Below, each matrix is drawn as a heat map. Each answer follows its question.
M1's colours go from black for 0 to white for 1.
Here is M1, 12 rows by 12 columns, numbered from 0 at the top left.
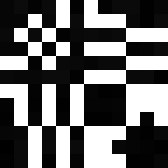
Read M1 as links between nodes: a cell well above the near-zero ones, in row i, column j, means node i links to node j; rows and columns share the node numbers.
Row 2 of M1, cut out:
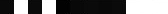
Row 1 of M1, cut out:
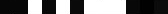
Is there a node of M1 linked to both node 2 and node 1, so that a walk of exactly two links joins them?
no
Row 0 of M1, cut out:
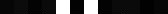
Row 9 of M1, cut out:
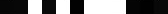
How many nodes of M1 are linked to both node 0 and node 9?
2
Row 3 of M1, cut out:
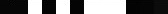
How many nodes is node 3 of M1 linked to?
5
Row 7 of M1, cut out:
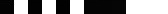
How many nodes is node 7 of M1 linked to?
6
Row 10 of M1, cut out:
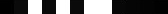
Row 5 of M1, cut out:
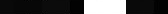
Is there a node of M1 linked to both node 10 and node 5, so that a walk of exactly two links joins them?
yes
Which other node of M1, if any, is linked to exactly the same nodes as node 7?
none
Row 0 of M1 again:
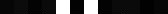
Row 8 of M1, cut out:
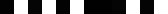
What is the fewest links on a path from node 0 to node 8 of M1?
3
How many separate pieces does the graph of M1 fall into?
1
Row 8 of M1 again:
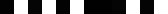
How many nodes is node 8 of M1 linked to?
5
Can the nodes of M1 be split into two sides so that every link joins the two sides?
yes
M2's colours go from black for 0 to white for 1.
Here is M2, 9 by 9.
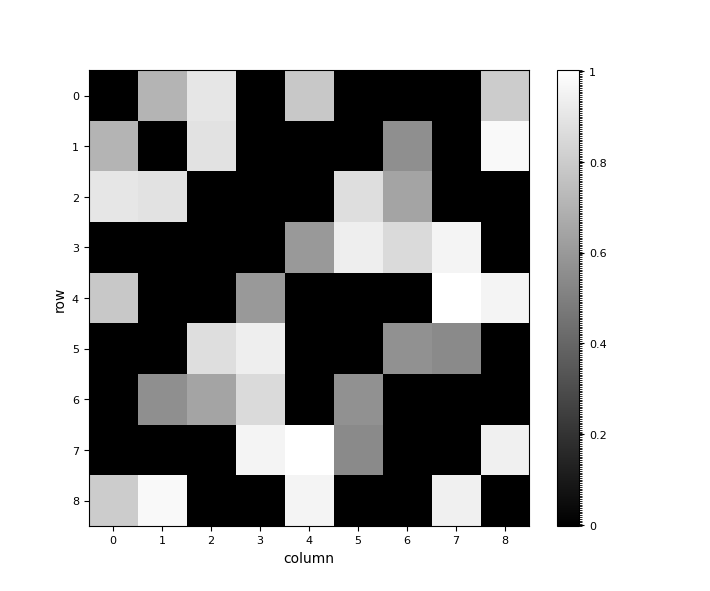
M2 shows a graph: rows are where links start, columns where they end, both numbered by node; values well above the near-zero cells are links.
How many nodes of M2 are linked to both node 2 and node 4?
1
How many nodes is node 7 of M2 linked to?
4
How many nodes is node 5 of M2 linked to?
4
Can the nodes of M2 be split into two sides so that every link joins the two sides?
no
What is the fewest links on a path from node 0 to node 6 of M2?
2
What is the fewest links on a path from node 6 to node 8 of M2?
2
